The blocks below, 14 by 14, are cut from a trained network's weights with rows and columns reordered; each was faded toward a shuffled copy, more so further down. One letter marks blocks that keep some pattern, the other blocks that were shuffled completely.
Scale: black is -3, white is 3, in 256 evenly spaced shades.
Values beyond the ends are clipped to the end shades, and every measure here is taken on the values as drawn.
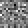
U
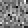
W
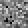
W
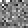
U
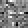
U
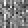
U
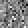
W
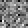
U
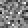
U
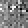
U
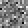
W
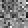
U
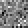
W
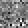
U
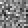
W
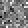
W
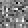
U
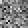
W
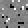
W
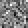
W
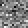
W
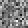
U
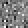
U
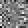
U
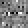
U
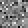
W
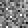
W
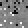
W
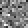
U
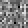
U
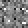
U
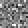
W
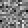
W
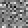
U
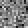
W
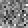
W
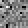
U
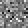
W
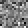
U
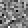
W
